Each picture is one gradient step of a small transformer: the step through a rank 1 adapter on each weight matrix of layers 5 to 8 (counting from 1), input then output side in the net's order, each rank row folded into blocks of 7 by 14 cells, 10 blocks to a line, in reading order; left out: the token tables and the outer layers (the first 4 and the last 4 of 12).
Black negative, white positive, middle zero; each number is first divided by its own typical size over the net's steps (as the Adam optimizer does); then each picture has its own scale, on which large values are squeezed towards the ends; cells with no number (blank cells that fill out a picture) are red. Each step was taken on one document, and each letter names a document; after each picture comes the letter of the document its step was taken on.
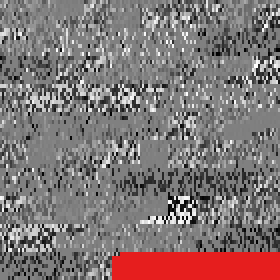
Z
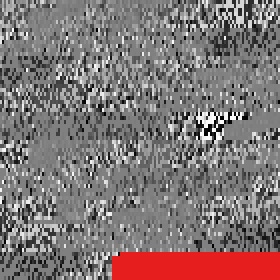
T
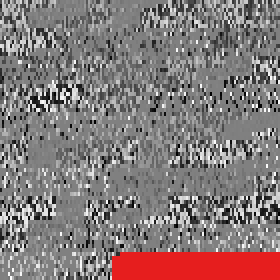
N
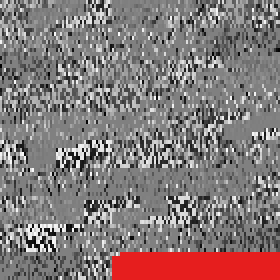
T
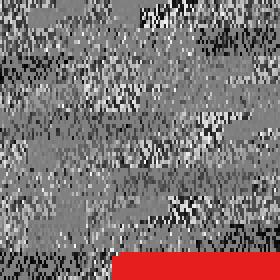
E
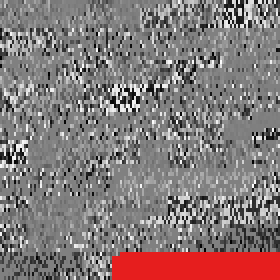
Z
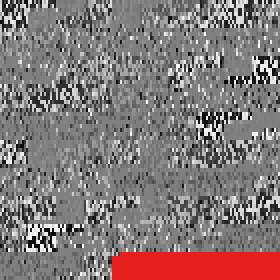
T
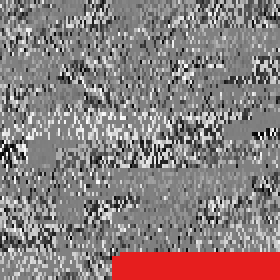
T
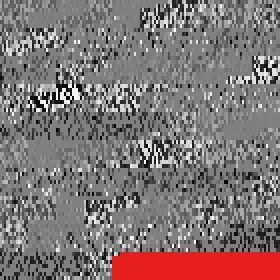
E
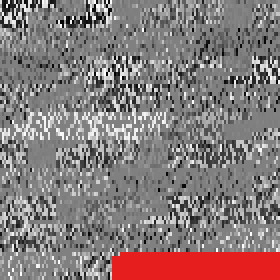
N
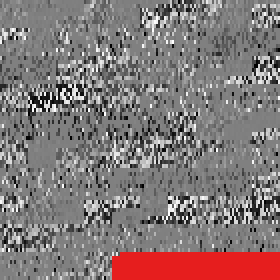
Z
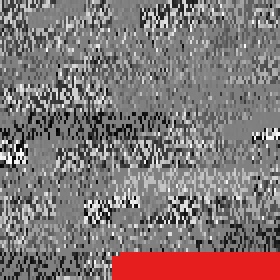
E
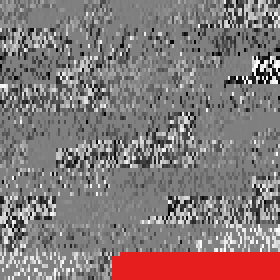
Z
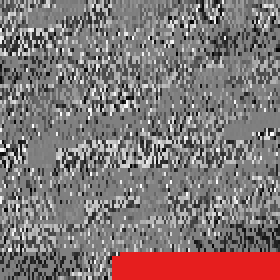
T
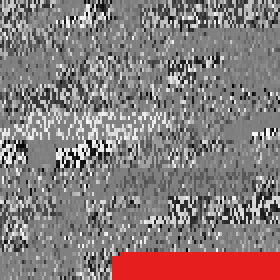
T
